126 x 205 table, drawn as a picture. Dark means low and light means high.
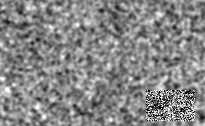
Overall the values sit about 50% of the way up the scale. The halves do not mirror each other. The texture is blotchy. The bottom right is the roughest part. There is no overall slope. In the bottom right lies a patch that is rougher than the rest.
